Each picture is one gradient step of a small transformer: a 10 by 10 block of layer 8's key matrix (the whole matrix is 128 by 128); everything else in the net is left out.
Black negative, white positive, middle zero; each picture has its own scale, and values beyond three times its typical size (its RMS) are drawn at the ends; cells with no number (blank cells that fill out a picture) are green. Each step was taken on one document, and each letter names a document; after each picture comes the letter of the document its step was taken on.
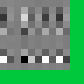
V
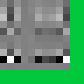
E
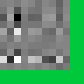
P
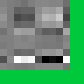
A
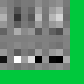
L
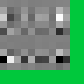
V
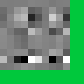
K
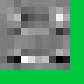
K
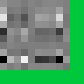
P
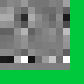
A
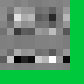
V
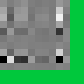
E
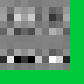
K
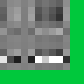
E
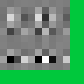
V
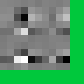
K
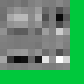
V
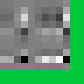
P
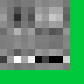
L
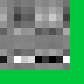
L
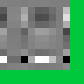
A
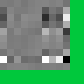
K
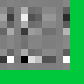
V
